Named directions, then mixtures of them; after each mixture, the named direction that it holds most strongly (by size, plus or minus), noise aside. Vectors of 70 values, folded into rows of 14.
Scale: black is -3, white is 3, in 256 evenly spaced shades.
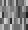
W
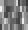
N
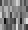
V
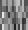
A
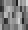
N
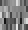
V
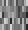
W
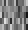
W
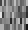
W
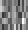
A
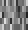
W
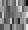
W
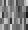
W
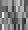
A
